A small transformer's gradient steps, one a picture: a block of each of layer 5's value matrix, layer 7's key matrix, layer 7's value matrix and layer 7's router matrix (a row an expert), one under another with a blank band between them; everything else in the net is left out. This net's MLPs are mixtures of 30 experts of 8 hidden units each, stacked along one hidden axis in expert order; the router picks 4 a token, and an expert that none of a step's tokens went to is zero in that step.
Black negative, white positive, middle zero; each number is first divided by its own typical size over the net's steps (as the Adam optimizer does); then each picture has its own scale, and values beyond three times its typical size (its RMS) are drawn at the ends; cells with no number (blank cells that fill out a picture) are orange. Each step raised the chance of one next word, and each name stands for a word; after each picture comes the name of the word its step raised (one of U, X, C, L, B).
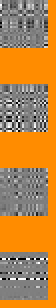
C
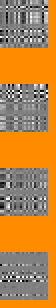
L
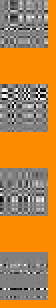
L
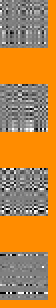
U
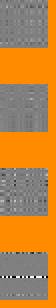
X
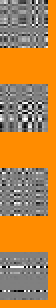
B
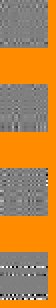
X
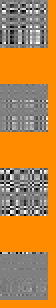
U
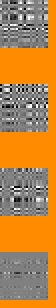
L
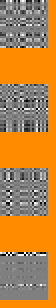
B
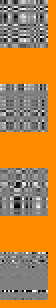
L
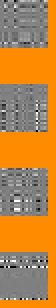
X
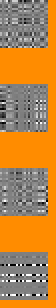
B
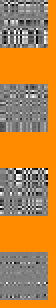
U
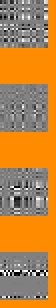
L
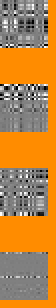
C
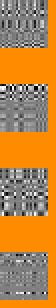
C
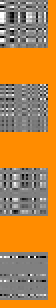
L
